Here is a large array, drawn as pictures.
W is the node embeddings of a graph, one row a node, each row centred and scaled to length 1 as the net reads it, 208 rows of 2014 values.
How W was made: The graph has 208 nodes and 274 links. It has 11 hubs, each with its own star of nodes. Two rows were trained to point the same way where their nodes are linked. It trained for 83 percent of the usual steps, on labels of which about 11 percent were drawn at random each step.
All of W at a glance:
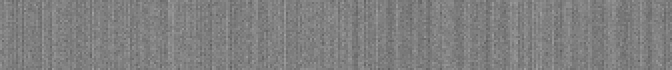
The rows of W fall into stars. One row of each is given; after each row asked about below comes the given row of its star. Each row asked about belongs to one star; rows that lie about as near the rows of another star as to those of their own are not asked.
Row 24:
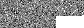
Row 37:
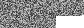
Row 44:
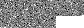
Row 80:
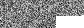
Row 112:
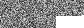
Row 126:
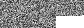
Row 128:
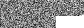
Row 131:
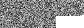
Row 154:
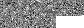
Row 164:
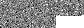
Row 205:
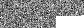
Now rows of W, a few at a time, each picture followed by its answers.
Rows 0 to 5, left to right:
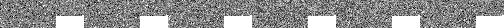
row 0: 112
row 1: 126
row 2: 205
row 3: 205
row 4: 128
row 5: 44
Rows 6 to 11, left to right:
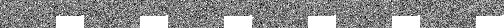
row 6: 164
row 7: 131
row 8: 126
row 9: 80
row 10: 131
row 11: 80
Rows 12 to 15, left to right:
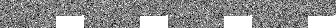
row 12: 126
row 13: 164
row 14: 126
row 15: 80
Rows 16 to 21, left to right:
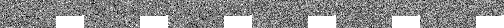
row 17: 154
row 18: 164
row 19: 80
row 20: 205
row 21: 80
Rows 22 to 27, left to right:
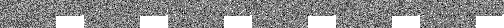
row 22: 126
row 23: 205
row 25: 37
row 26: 128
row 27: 112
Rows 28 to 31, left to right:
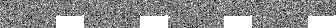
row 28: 164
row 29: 37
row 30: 131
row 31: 164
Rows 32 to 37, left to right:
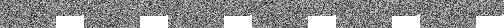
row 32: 37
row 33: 126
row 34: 131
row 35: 205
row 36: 128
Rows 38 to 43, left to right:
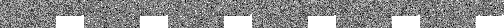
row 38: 164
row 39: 205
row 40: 112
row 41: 164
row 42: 126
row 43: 128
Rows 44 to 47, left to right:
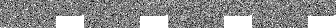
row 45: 37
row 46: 24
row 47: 164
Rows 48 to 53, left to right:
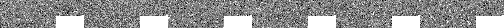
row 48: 164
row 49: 126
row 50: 80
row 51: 154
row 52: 131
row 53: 154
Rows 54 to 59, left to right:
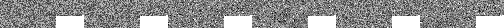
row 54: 112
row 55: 131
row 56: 154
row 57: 80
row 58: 154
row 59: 126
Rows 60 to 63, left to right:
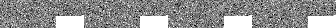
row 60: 164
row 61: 24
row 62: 80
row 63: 164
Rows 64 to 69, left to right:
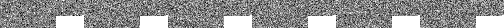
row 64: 80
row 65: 24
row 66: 126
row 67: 126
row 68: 154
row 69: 37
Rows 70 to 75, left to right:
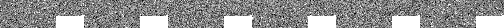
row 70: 37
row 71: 112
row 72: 24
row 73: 164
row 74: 37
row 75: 154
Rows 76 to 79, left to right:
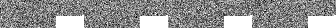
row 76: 80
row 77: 24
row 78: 44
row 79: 126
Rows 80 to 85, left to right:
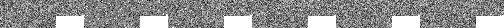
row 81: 112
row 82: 128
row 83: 205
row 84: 37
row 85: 205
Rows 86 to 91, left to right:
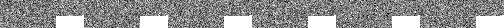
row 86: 80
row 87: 80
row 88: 164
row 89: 37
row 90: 126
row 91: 24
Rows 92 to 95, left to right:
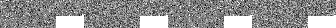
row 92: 80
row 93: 24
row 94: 44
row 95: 154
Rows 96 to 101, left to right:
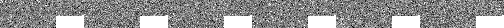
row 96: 128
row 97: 24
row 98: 24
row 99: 131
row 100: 44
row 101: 126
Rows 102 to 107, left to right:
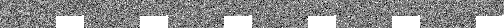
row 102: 154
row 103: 126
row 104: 80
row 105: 131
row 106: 112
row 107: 44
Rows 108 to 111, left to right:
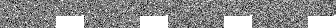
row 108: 24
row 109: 128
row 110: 205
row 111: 126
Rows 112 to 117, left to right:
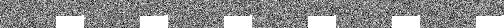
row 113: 128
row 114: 24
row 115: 131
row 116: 24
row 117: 24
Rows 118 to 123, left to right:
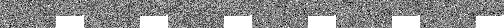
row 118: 112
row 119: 131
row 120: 205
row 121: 37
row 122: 154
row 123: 37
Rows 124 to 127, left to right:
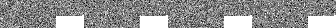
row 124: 205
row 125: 164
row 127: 131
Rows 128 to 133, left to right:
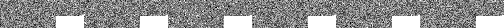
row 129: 164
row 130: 44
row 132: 37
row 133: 44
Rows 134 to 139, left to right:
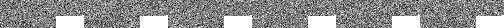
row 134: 126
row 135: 126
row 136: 44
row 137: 128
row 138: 37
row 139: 24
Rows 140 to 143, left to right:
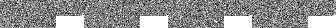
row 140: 44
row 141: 112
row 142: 154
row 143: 37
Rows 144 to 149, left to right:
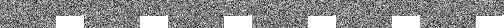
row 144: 37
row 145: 154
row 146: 126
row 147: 24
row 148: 154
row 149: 80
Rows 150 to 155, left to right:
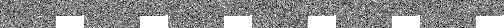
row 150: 112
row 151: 128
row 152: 131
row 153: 80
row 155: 80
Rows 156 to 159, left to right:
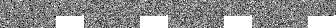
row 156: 131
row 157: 205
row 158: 154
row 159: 164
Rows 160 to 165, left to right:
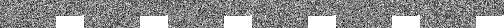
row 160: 126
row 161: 164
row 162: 37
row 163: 24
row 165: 154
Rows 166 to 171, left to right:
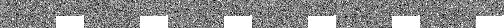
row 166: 154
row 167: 205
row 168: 164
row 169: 164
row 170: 154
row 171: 205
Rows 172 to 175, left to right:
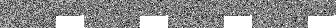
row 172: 44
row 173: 24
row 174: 112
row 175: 44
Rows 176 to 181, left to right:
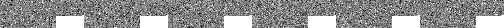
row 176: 131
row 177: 131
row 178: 24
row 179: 154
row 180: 44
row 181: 37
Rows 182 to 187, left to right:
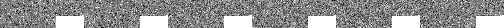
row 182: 128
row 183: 44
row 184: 128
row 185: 131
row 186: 80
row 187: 126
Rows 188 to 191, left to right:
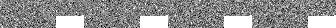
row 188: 24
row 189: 24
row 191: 205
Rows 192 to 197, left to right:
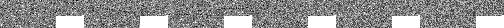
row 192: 24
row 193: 205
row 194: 154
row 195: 128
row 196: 126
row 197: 154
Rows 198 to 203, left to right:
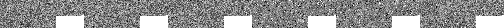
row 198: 126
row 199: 44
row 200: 37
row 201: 128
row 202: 128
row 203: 24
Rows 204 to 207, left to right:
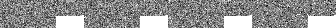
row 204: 24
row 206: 128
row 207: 37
